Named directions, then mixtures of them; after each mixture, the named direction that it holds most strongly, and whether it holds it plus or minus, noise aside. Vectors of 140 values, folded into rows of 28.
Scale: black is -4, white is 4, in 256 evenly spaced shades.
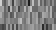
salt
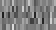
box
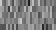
salt, plus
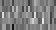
box, minus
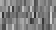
box, plus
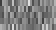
salt, minus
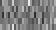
box, plus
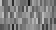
salt, plus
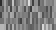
salt, minus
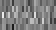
box, minus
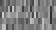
box, minus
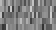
salt, plus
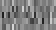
box, plus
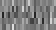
box, plus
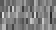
box, minus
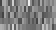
salt, minus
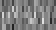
box, minus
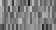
salt, plus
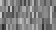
salt, plus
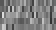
box, minus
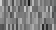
salt, plus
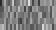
salt, minus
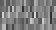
box, minus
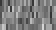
salt, minus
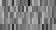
salt, plus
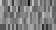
salt, plus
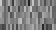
salt, plus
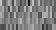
salt, plus
